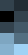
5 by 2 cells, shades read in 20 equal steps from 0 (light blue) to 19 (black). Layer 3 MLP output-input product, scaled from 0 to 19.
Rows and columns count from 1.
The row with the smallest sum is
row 5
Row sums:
28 32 24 13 3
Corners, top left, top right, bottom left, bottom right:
13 15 3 0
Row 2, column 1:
19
